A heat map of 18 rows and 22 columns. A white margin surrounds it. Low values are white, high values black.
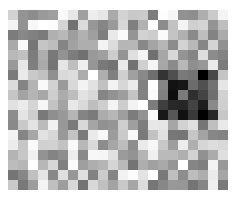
Overall the values sit about 30% of the way up the scale. No regular stripes run through it. An odd patch, higher than its surroundings, sits in the middle right. The ninth with the highest average is the middle right. The halves do not mirror each other.
